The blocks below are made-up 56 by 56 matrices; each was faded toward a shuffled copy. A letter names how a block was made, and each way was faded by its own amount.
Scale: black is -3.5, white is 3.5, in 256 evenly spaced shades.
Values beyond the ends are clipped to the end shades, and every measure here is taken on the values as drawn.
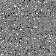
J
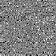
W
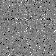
J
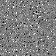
J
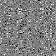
W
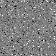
J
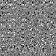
W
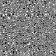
W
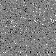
J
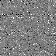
J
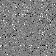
J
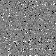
J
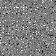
J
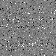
J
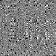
W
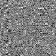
W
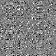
W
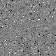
J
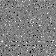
J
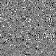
W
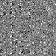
W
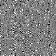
W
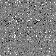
J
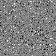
J
